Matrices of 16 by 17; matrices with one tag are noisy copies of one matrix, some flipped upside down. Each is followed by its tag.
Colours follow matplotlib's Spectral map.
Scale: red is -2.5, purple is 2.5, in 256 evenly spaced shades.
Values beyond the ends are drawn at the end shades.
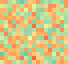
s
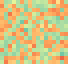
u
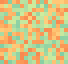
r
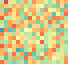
s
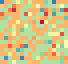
s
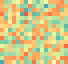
u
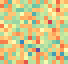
r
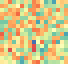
s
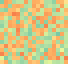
s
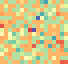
r
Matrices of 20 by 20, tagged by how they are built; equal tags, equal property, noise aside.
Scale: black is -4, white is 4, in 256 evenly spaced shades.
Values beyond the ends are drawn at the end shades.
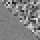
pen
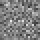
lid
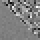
pen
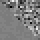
pen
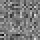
lid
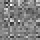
lid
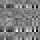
lid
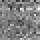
lid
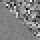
pen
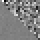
pen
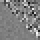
pen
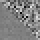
pen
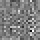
lid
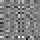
lid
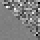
pen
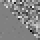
pen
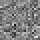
lid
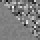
pen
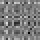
lid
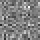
lid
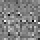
lid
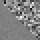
pen
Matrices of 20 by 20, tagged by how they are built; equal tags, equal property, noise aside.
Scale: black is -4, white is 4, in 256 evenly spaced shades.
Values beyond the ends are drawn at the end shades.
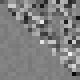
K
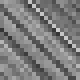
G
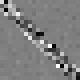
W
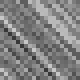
G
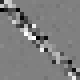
W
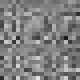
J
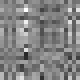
J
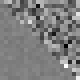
K
